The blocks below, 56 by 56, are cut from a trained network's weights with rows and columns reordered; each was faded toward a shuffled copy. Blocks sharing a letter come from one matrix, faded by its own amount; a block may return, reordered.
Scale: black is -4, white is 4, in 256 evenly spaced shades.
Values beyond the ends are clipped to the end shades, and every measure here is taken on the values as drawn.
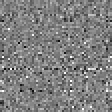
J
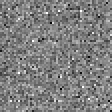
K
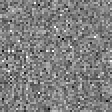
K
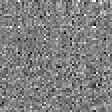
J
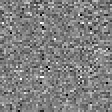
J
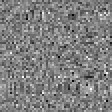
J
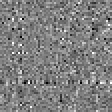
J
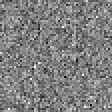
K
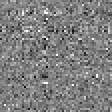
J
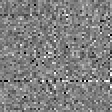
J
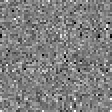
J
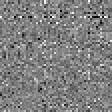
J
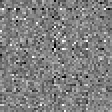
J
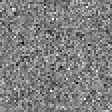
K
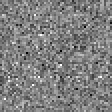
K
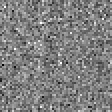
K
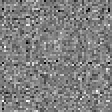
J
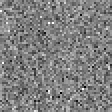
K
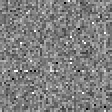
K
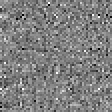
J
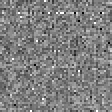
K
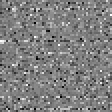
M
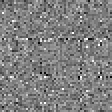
J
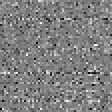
M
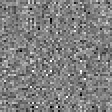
J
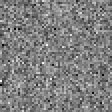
K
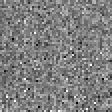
K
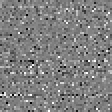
M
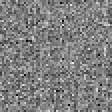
K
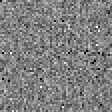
K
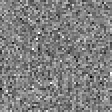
K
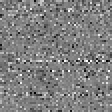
M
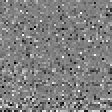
M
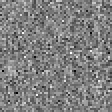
K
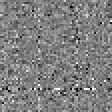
J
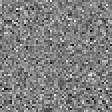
J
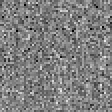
K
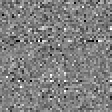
J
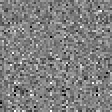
J
